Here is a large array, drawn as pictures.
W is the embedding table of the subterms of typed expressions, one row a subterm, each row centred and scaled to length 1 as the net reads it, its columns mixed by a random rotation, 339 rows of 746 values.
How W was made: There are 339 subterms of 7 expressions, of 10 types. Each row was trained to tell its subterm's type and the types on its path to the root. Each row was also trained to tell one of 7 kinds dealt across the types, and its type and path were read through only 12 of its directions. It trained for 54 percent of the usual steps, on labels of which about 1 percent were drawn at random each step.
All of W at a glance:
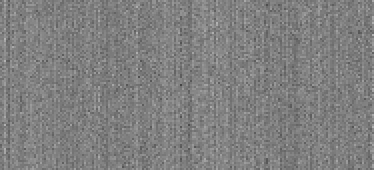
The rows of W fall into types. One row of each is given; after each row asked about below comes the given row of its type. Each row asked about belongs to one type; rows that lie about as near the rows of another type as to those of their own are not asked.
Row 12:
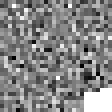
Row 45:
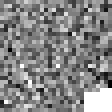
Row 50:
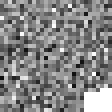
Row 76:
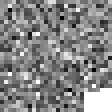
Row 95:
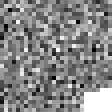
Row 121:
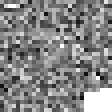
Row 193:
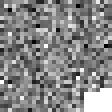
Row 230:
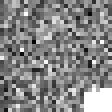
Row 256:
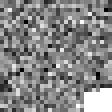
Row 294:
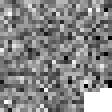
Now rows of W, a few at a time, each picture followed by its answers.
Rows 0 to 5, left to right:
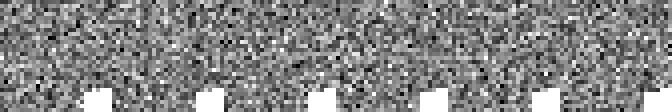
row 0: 230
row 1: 45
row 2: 193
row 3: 45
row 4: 230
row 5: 12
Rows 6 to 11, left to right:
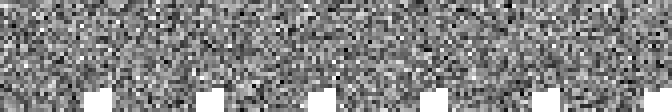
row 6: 121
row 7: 76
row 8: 121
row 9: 256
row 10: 76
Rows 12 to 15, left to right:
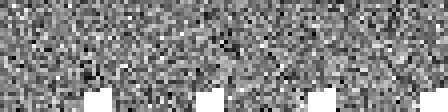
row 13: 12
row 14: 193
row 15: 76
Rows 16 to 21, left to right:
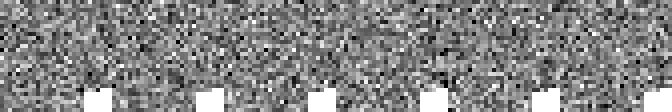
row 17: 121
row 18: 76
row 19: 45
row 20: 256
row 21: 256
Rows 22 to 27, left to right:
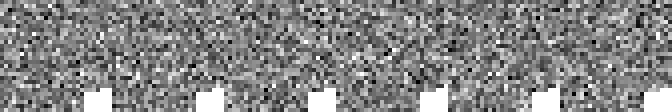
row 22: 50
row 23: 50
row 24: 76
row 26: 193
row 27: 230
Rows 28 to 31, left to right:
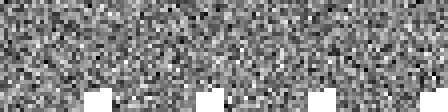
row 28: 294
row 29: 193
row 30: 193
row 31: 12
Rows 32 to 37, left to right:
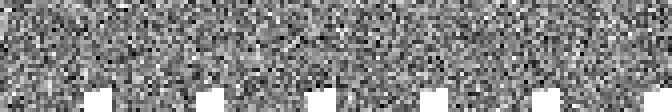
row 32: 294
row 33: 121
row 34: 256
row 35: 50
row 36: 45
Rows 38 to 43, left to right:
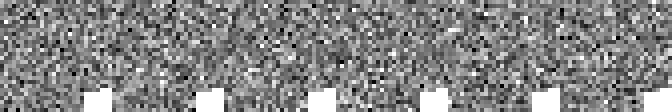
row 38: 193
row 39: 76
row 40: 76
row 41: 50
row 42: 50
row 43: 121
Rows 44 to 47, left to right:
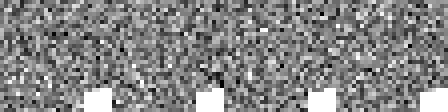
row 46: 76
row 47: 45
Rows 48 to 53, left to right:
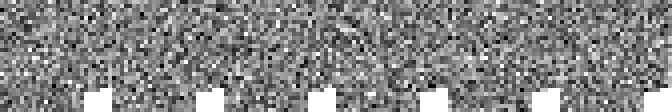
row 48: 193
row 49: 50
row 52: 45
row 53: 193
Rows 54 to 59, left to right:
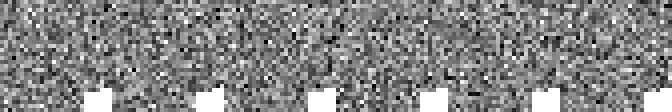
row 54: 95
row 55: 12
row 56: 294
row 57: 95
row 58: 50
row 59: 256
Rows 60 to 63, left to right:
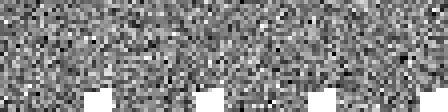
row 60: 193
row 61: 121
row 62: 95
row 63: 121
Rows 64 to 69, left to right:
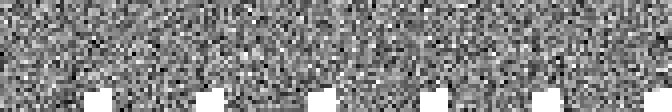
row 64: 76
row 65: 95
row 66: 12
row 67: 50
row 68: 121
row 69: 45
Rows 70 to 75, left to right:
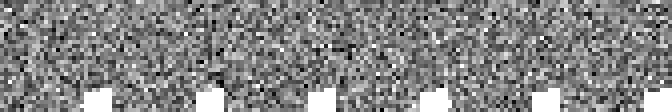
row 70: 294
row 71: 45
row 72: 45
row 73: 193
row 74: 50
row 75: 76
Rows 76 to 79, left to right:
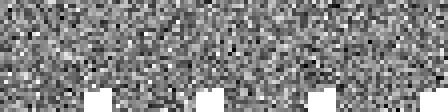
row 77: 294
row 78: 45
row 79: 256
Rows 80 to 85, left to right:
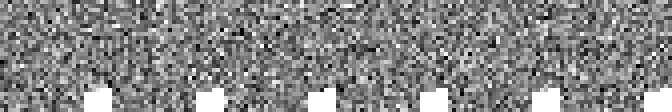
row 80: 230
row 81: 76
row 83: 121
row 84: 230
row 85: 50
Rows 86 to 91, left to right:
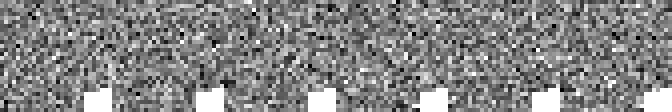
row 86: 193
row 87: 294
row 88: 121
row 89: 76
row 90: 193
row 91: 45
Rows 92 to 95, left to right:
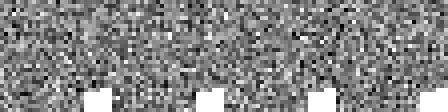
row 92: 256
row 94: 50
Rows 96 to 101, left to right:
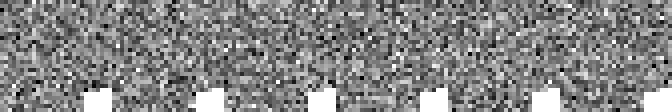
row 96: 256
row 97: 76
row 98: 294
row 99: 193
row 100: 230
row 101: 76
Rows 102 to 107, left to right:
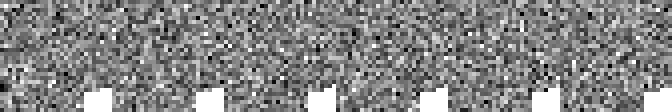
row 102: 121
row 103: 294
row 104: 12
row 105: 12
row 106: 12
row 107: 50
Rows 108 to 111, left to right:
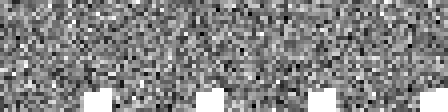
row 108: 95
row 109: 193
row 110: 76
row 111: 45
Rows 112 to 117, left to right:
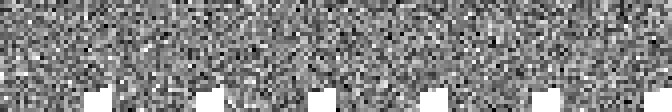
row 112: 193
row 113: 12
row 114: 121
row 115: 230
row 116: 193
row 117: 76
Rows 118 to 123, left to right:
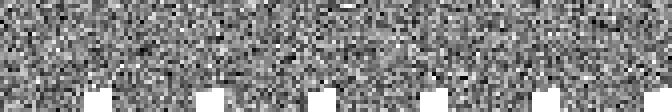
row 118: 76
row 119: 121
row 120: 121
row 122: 50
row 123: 294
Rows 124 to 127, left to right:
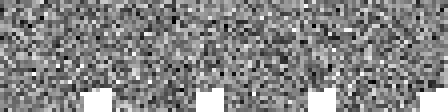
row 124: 256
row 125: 76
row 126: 12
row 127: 256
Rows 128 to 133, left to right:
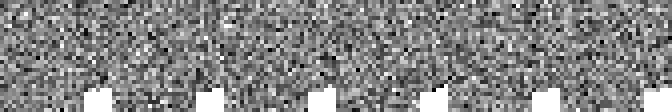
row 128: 256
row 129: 12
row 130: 294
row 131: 12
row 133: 294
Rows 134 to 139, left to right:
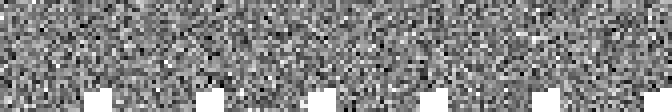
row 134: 256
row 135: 294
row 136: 45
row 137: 95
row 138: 12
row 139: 294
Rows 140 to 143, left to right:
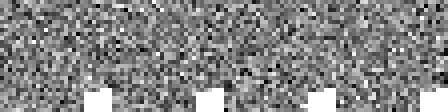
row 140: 76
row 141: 121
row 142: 121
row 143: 45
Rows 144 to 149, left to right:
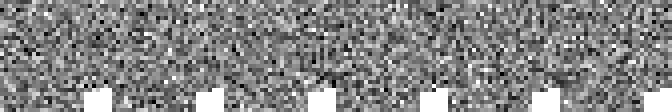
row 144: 294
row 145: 50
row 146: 45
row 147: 12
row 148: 95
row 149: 121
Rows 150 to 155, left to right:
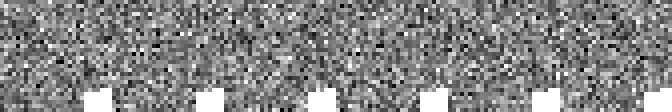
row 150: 121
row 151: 230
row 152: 45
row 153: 230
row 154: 193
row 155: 50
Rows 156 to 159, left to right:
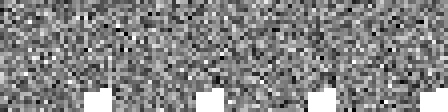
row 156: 193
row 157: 76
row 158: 294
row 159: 95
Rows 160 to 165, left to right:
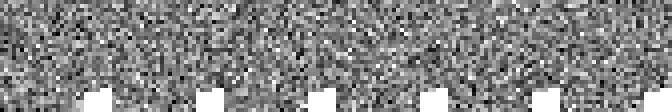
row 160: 193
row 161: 76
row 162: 76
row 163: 230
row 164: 45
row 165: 193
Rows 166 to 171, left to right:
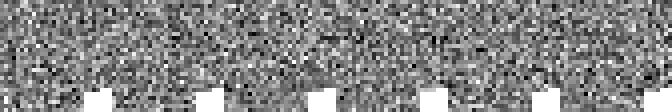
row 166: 95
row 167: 76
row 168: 121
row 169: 45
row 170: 121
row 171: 12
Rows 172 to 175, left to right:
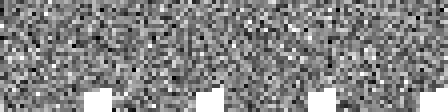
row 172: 45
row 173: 12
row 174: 76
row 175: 12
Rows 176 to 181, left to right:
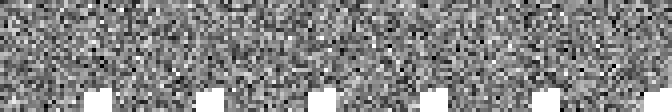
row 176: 256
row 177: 294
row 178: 294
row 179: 294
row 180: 45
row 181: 193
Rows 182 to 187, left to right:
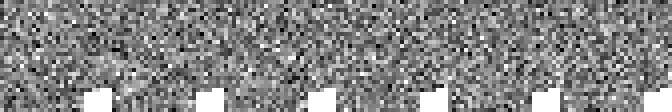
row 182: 45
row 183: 193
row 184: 76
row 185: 193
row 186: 193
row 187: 193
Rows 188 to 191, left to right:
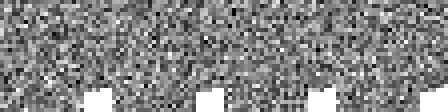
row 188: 45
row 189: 50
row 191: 294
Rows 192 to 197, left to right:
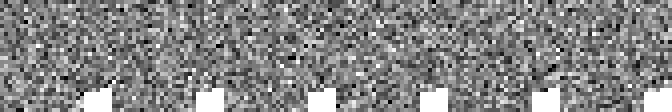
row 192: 12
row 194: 256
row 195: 230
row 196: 12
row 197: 50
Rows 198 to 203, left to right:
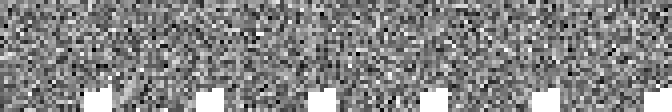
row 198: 12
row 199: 50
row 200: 50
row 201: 230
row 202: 121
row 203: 12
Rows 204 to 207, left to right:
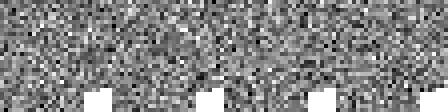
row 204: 230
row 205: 12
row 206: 45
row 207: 121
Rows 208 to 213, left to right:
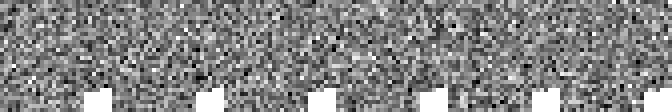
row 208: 95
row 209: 12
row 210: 256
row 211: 95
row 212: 50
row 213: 50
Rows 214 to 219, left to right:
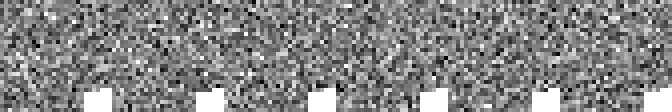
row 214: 45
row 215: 95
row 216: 50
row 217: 121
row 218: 12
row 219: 45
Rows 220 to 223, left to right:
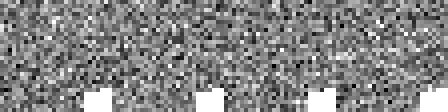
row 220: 45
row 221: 256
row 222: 193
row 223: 230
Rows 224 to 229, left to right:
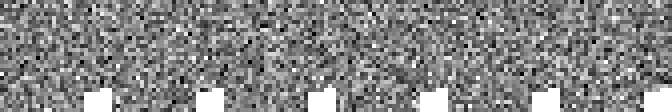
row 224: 256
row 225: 76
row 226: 76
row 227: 95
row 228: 193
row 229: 45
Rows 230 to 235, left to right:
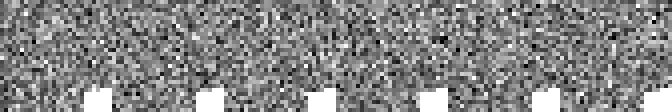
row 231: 230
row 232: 121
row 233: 121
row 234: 45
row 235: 230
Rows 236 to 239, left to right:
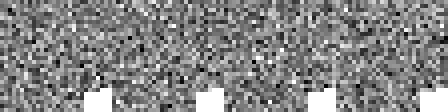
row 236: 12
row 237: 121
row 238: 193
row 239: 294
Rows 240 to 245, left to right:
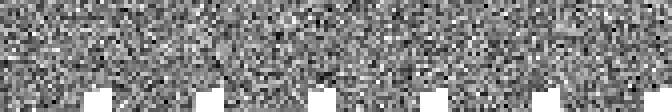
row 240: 230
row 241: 121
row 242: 45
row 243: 76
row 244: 12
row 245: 294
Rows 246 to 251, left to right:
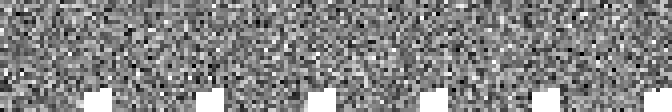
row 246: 121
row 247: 12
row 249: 193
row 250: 230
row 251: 256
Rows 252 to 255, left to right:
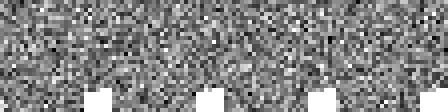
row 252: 45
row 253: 230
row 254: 230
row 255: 45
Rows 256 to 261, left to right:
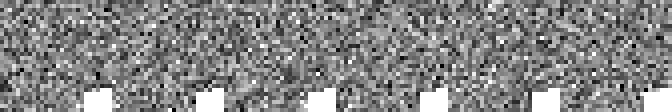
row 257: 256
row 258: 95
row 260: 76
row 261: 256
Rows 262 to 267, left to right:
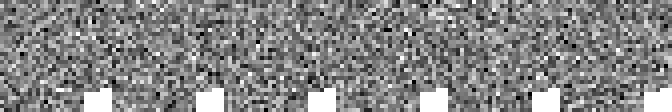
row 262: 95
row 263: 121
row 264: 12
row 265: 76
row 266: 76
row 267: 193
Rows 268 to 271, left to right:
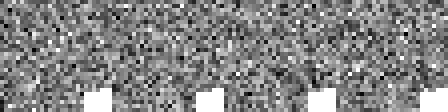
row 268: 193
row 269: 121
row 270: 95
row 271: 95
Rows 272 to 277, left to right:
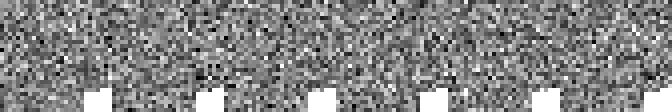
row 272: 193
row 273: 12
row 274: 256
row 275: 256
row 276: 45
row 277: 12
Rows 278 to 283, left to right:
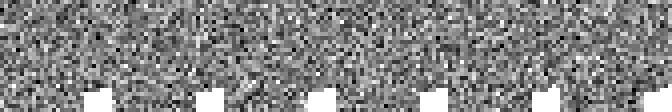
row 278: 256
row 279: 294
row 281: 121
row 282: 50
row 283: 95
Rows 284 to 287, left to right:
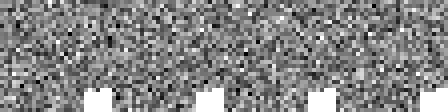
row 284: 50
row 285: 45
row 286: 230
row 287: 76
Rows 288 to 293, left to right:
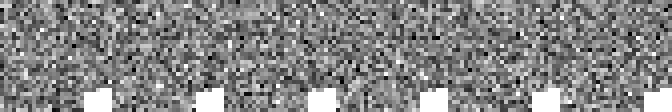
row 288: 76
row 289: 294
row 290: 95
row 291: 256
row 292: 294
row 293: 50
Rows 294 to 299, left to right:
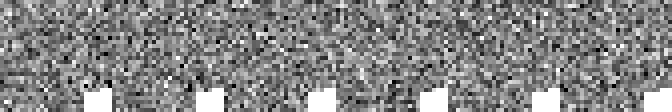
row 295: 95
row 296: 193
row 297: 76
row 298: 193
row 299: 121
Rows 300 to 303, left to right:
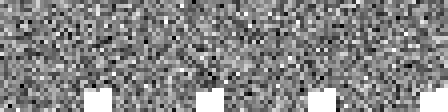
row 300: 294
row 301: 256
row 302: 45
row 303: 193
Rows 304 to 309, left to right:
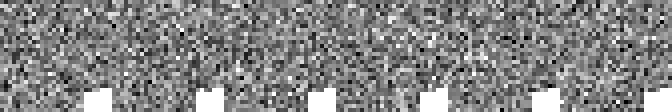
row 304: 121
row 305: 50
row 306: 50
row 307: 230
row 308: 256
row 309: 76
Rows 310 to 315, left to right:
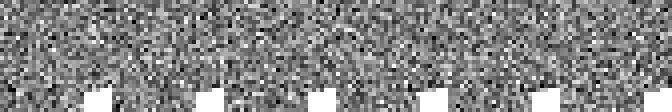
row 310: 230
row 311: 193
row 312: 294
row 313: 256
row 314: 256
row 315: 50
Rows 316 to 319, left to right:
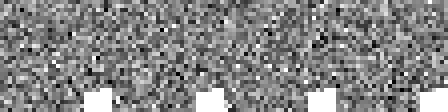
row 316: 294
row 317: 121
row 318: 294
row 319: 121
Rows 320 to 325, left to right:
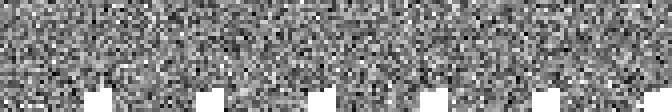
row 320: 95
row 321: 121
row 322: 12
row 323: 95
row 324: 76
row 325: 294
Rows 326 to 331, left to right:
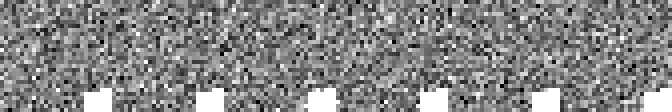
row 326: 294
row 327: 95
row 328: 294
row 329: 45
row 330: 121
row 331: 193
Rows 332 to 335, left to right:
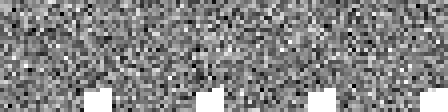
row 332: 45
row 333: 12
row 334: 45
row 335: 230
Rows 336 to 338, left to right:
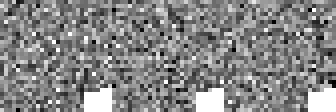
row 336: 12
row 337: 121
